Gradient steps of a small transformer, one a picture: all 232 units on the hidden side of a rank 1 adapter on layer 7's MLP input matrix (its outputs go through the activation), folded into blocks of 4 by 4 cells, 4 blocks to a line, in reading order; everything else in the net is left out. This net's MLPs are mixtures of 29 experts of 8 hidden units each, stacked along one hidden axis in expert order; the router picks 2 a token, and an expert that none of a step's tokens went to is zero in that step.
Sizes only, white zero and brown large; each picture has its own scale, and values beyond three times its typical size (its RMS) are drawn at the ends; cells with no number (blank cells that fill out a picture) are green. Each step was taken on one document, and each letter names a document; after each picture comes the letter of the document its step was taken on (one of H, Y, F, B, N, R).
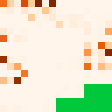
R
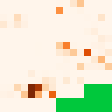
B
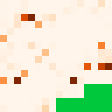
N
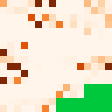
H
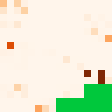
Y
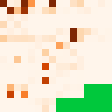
N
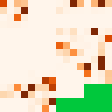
B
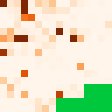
N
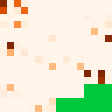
Y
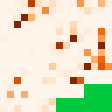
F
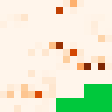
B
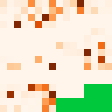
F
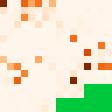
R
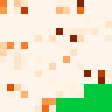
Y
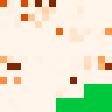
R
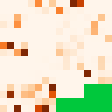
B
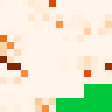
H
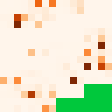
F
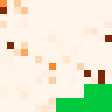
Y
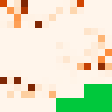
F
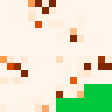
R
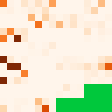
H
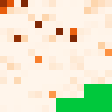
N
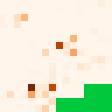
B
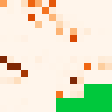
R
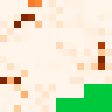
F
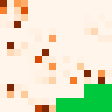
Y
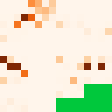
R
